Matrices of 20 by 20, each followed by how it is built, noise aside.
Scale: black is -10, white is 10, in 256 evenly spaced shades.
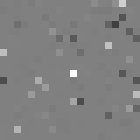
sparse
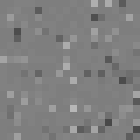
sparse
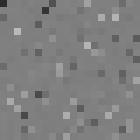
sparse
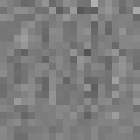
low rank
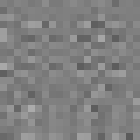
low rank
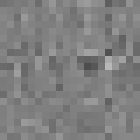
low rank
